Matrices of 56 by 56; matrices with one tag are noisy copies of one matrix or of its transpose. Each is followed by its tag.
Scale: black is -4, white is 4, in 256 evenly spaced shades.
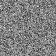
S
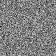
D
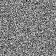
D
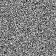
D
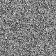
S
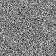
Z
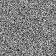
Z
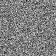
D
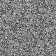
S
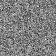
S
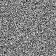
D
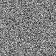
Z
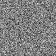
Z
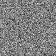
Z
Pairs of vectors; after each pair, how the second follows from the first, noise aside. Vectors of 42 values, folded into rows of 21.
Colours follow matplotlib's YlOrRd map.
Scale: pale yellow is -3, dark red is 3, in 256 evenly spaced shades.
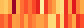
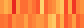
shrunk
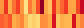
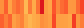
shrunk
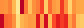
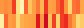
sign-scrambled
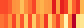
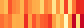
sign-scrambled
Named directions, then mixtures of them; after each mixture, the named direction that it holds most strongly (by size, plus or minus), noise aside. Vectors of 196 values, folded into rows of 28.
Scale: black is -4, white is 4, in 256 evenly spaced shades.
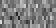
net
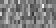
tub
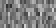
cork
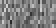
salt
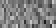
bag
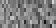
bag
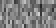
cork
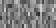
cork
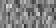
cork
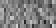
bag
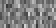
cork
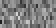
net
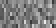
bag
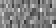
salt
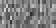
salt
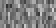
cork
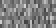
net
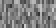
cork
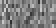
salt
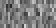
cork
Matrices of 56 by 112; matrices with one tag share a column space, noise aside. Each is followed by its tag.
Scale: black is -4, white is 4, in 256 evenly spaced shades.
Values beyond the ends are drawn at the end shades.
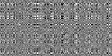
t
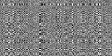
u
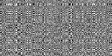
u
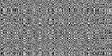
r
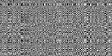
u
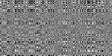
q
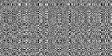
u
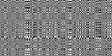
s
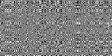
q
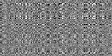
t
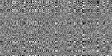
q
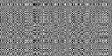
u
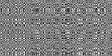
r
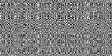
t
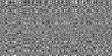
q
